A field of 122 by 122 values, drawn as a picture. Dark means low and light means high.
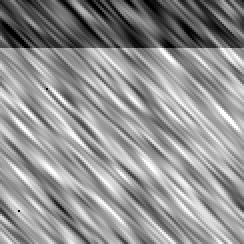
Seam: horizontal, 20% of the way down, the bottom part higher. Lone odd cells: 2, each lower than its neighbours. Average level on the scale: 60%. Grain: diagonal, down to the right.
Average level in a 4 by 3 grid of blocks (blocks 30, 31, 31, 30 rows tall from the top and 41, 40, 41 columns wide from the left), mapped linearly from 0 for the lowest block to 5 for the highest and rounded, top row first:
0 0 0 | 4 4 5 | 5 5 5 | 4 4 5
